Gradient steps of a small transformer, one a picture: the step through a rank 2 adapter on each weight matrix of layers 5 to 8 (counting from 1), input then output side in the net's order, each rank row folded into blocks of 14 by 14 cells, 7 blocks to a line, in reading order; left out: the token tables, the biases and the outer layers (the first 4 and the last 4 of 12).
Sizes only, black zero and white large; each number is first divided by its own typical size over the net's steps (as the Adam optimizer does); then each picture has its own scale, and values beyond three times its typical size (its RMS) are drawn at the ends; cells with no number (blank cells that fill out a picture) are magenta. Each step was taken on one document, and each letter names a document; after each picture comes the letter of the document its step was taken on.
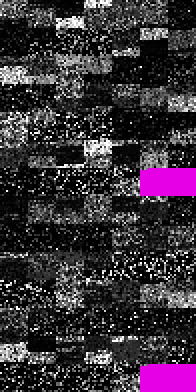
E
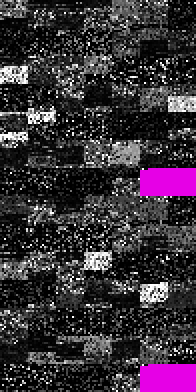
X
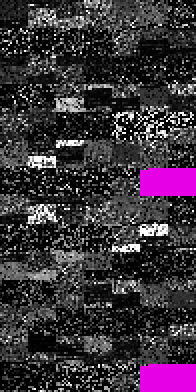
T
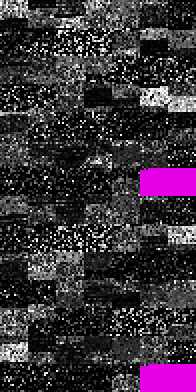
X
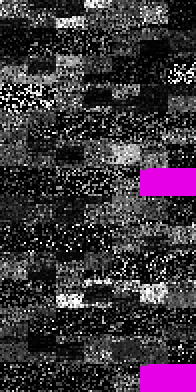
E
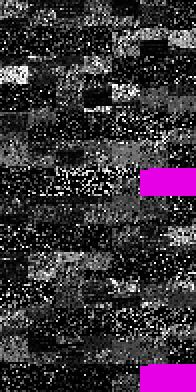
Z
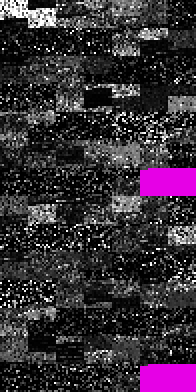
Z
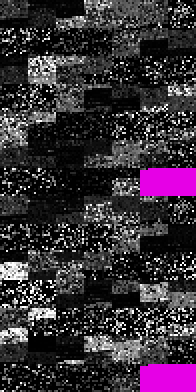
T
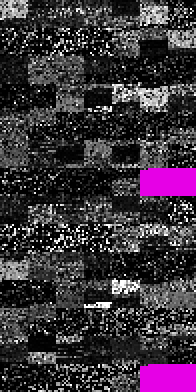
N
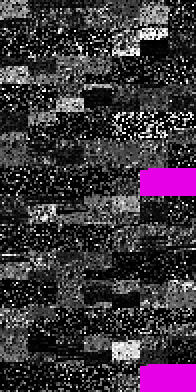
N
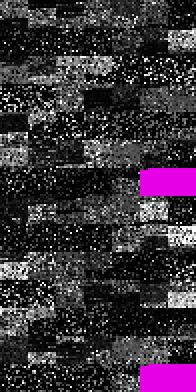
X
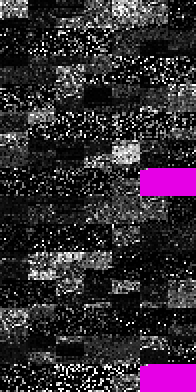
X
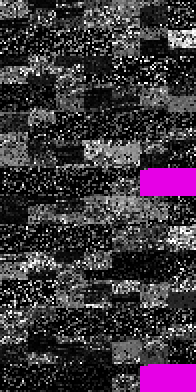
Z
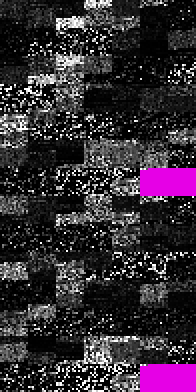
E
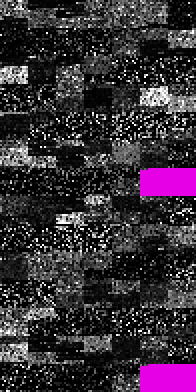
X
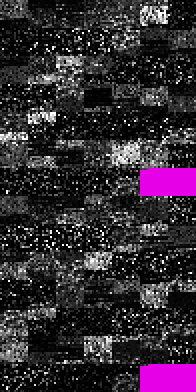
Z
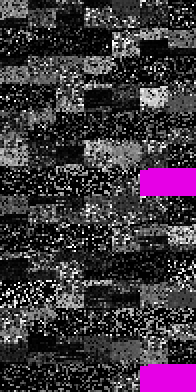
N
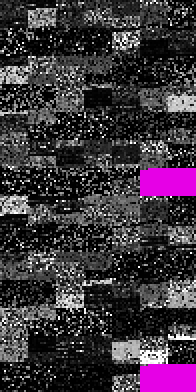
N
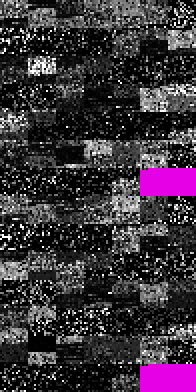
T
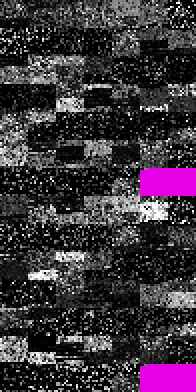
T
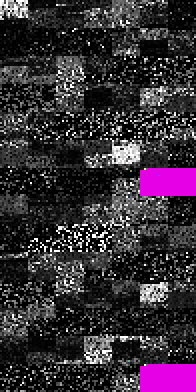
X
